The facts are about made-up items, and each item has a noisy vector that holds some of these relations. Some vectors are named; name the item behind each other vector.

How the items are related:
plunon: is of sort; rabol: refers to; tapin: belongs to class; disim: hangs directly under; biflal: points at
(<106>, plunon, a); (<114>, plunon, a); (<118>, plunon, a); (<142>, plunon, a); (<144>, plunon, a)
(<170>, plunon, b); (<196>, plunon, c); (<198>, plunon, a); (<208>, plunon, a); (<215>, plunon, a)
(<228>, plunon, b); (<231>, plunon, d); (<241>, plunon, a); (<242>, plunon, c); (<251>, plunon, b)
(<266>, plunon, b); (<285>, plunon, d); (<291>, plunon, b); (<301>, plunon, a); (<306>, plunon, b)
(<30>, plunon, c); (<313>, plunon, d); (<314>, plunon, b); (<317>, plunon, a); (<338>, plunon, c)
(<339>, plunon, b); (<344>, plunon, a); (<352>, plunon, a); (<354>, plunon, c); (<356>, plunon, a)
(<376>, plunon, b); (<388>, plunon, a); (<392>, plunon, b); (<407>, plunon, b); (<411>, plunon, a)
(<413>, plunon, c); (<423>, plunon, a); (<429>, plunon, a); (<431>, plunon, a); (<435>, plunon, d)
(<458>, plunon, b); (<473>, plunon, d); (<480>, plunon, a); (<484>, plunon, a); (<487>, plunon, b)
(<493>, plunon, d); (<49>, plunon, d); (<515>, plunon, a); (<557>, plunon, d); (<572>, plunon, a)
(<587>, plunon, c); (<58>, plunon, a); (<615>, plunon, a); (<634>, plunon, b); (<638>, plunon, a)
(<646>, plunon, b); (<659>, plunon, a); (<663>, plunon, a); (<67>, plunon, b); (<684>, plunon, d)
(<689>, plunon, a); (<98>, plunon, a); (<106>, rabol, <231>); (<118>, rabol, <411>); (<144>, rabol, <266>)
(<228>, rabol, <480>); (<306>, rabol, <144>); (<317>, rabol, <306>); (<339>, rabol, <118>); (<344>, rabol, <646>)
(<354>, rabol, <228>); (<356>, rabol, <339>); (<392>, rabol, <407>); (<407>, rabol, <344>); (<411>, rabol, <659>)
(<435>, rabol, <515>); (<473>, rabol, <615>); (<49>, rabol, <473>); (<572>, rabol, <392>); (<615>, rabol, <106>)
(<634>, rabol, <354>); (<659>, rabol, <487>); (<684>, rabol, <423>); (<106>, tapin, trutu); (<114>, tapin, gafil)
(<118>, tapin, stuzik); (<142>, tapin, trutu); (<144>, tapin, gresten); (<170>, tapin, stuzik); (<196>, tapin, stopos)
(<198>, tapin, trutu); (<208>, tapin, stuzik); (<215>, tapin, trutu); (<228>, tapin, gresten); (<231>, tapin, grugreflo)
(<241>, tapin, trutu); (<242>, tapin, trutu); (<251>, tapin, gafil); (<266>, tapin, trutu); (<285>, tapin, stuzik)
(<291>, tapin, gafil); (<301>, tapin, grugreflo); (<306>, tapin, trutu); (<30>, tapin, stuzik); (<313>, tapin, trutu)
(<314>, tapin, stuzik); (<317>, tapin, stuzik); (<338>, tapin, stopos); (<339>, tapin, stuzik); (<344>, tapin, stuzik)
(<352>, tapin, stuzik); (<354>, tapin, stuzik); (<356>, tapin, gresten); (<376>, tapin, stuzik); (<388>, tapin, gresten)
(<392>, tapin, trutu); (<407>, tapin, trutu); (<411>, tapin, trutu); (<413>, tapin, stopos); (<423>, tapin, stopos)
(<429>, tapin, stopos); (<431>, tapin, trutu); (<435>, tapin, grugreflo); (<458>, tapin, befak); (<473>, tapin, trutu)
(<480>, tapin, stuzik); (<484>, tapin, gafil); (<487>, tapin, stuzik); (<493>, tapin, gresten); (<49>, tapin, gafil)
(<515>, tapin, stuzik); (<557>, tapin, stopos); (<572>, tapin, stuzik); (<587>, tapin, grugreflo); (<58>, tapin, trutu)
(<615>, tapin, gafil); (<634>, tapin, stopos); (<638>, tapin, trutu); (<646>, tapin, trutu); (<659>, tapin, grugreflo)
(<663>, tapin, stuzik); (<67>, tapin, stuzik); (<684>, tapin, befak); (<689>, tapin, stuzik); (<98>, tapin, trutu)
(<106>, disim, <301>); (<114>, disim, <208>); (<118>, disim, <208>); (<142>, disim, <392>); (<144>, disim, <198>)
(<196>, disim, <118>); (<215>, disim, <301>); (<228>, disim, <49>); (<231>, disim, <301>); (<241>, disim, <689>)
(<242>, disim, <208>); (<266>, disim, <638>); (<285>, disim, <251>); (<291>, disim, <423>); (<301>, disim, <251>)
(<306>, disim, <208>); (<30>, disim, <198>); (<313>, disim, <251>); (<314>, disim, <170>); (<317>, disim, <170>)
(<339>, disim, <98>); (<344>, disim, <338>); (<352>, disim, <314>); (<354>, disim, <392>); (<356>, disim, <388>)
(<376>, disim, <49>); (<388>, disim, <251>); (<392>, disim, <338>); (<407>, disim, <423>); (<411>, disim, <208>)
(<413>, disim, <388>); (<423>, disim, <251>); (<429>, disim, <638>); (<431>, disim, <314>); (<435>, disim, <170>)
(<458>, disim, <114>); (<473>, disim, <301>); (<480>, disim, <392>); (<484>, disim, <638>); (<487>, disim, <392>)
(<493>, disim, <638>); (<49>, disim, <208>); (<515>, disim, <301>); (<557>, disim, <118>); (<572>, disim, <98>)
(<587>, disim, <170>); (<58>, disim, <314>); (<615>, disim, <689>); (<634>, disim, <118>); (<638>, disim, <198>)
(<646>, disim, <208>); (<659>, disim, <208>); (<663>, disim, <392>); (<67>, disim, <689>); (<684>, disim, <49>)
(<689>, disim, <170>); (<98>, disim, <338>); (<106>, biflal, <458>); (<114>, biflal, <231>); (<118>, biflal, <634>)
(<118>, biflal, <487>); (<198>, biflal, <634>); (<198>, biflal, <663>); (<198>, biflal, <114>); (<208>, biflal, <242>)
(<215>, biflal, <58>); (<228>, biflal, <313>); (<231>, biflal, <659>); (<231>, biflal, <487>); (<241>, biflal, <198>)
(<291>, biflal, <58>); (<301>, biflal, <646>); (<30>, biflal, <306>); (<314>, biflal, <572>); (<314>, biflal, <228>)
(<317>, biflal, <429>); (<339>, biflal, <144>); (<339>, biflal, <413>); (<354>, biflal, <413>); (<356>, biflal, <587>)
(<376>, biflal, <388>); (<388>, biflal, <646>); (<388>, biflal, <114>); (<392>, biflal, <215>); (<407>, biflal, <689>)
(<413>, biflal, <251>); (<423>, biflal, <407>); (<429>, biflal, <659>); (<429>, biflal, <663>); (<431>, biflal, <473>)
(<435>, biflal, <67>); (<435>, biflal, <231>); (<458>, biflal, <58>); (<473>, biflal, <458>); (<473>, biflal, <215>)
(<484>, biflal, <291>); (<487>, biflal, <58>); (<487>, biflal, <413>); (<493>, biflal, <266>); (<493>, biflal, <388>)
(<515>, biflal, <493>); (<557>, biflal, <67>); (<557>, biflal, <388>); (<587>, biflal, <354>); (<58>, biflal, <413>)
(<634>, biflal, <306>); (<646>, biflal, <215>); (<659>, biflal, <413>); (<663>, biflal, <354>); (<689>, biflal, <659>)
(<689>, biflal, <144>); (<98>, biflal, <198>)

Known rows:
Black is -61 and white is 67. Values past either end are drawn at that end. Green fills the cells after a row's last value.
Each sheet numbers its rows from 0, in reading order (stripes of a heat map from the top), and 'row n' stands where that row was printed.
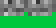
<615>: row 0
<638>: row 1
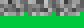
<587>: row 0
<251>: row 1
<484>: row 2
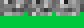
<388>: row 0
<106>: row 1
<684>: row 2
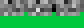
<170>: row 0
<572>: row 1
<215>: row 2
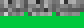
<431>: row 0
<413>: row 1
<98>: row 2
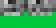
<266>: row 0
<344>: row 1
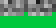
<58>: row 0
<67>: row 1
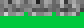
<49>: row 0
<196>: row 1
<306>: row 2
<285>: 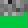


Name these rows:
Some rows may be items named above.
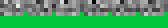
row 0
<356>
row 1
<487>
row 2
<684>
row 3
<30>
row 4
<344>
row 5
<646>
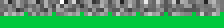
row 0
<231>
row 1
<339>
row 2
<423>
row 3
<458>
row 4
<431>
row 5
<144>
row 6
<241>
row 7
<634>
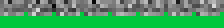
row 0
<557>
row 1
<314>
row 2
<392>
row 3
<30>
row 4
<493>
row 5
<58>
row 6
<170>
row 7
<356>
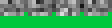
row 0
<587>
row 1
<266>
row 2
<228>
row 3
<615>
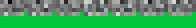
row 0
<376>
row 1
<473>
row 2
<118>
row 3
<407>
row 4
<646>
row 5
<352>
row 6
<689>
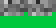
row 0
<317>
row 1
<435>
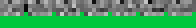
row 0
<313>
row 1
<354>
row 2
<392>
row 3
<301>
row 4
<170>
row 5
<515>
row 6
<557>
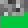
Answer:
<291>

